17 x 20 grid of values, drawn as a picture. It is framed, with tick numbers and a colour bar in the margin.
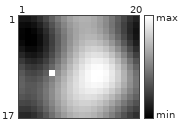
Ninth with the lowest average: top left. Average level on the scale: 50%. Lone odd cells: 1, higher than its neighbours.
